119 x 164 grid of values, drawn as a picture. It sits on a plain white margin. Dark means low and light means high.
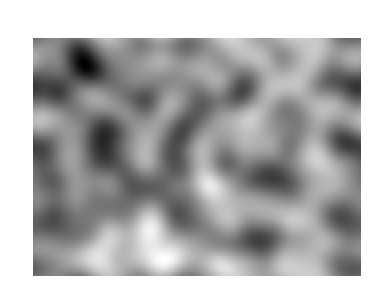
No single row or column stands out from its neighbours. The field is smooth, with broad soft blobs. Neither half mirrors the other. The bottom middle is the ninth with the highest average.
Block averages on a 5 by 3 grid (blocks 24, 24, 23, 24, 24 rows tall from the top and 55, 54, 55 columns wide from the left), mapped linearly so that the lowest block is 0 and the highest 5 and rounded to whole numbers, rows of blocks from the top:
034
123
022
132
453
